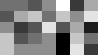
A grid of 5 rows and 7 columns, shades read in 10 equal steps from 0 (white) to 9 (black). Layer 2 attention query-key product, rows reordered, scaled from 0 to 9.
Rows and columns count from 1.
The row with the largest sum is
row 3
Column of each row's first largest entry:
6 1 7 5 5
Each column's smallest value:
2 3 2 1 0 1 1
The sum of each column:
19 25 23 18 26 17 24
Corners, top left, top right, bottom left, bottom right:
5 3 2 7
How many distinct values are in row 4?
5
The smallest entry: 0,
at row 1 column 5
